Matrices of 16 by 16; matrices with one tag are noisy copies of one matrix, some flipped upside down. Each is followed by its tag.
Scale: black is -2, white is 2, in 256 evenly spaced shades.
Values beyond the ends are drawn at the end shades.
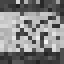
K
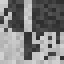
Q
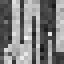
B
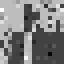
Q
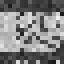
K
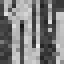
B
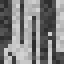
B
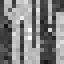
B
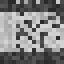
K
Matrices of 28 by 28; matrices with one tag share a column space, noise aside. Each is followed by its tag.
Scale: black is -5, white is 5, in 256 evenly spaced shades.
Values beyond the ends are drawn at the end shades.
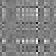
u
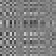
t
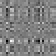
u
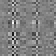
t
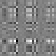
u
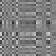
t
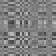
t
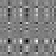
u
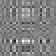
u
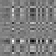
u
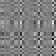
t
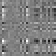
u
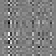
t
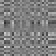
t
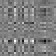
u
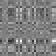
u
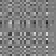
t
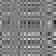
t
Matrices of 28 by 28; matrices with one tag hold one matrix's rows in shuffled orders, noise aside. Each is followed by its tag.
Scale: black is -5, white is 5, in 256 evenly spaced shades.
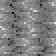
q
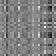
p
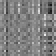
p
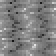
q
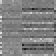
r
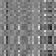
p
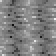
q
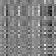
p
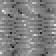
q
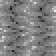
q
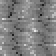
q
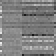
r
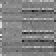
r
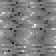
q
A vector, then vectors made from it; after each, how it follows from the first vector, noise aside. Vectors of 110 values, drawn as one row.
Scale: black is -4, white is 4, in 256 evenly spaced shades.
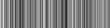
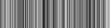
reversed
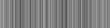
shrunk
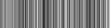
reversed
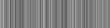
shrunk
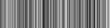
reversed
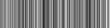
reversed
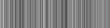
shrunk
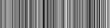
reversed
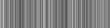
shrunk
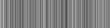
shrunk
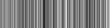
reversed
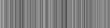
shrunk
